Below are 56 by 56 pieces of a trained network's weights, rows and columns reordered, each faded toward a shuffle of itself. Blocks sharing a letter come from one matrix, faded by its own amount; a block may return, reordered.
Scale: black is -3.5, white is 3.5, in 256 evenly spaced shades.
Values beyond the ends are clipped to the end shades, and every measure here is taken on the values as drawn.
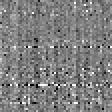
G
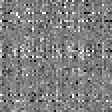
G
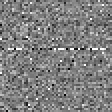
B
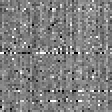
G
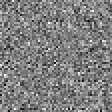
B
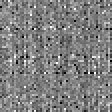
G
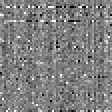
G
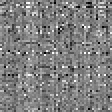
G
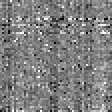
G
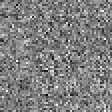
B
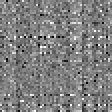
G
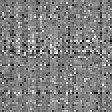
G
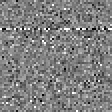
B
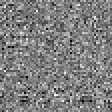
B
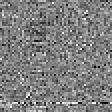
B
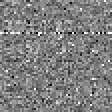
B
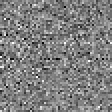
B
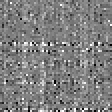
G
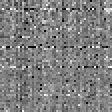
G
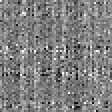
G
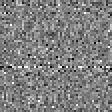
B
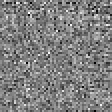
B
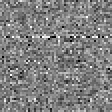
B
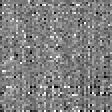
G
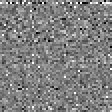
B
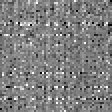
G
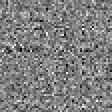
B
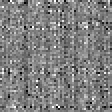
G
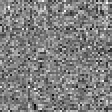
B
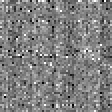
G
